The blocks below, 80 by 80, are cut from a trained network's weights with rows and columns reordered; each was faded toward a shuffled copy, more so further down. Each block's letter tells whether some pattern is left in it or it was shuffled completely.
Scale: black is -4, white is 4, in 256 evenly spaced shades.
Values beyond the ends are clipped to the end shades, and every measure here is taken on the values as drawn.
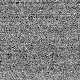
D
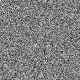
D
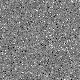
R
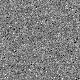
R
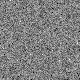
R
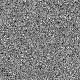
R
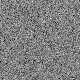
R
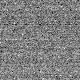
D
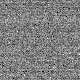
D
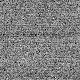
D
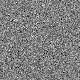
R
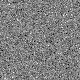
R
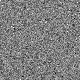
R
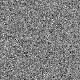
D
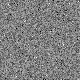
R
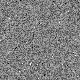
R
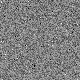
R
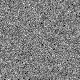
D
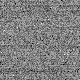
D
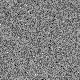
R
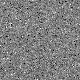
R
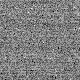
D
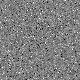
R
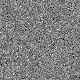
R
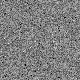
R
